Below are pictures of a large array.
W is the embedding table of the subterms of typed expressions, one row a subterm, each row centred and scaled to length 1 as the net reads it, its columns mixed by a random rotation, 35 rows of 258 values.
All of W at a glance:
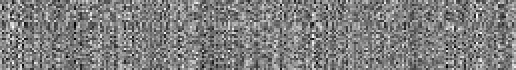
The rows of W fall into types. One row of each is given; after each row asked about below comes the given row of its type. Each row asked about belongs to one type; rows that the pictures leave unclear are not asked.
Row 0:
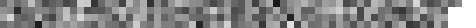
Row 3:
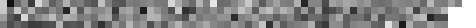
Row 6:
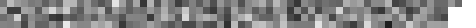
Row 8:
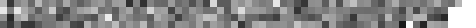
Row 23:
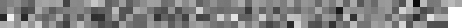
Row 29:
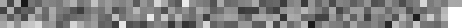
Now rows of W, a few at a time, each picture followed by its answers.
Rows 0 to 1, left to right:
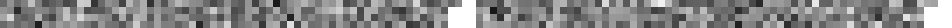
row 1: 0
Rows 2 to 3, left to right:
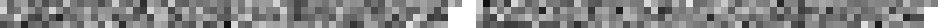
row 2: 6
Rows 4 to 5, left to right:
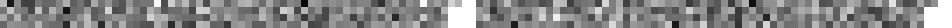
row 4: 29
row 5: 0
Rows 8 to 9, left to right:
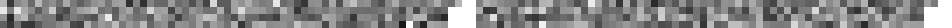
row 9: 6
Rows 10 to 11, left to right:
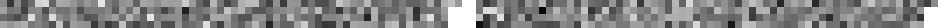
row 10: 3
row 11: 8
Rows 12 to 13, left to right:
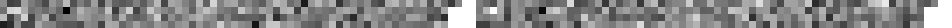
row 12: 8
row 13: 8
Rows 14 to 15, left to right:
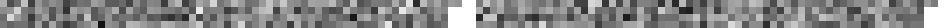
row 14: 23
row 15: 6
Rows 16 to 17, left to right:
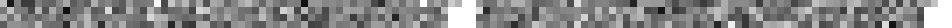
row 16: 29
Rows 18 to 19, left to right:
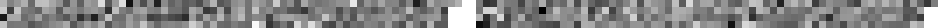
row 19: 8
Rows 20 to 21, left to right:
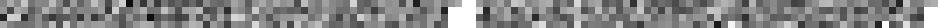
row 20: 23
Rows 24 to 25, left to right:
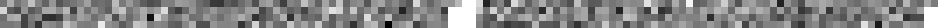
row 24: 0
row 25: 3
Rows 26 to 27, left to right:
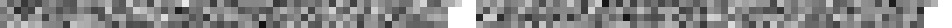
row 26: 29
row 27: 23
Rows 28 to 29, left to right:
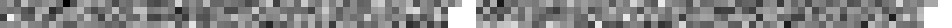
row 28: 23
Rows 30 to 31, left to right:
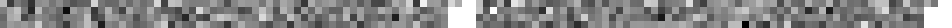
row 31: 3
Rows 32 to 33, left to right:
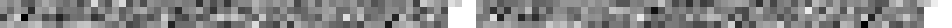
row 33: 29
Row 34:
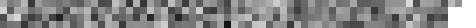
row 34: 6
